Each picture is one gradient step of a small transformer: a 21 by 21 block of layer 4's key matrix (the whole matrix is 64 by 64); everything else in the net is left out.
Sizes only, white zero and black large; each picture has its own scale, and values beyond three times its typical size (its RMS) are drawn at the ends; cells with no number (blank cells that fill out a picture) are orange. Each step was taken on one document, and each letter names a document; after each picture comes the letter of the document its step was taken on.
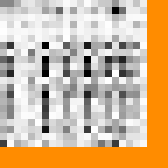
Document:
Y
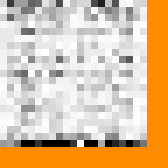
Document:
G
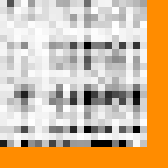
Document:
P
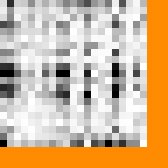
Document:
P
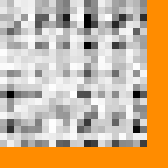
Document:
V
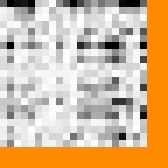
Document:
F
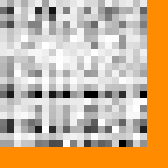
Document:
V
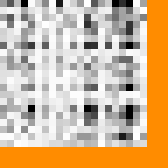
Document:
F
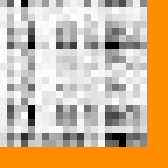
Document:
F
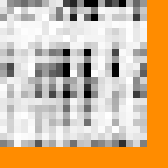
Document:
P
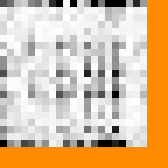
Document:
Y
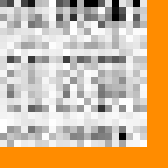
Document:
P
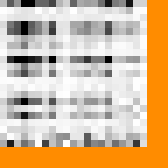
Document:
G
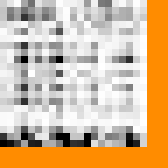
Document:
G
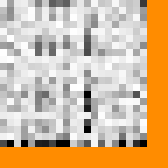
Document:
V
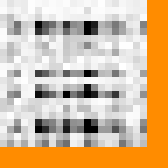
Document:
V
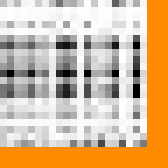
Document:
Y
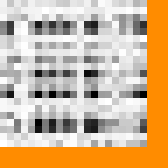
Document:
V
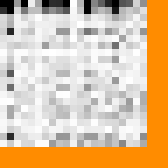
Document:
F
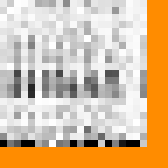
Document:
Y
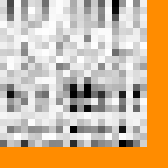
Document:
P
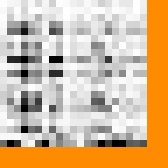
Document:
G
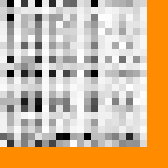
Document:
G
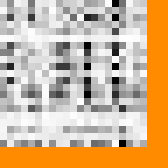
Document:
P
